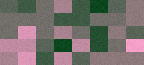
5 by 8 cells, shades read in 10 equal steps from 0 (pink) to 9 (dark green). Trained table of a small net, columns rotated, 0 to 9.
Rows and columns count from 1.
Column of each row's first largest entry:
6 4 6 4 3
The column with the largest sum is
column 6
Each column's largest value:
6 7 7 9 7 9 6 6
